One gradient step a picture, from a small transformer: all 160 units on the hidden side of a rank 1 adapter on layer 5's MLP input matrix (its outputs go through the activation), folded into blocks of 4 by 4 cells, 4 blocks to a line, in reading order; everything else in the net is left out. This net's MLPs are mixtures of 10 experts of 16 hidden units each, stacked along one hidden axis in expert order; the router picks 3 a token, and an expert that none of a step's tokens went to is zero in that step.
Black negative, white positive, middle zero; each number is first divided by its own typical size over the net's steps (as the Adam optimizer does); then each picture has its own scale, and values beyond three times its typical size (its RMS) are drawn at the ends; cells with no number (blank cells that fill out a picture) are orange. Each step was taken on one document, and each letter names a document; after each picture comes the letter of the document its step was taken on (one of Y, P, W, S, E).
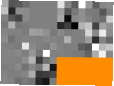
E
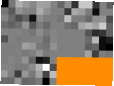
E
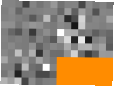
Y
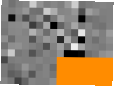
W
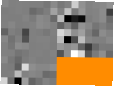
Y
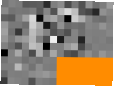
W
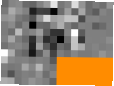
W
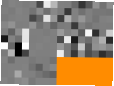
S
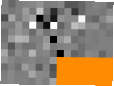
W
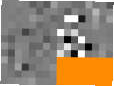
Y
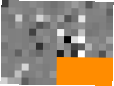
Y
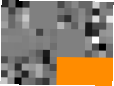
E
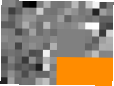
E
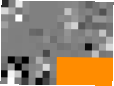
E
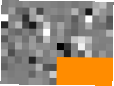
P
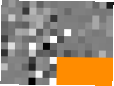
P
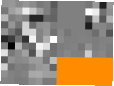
P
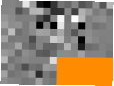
W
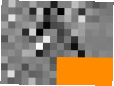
W
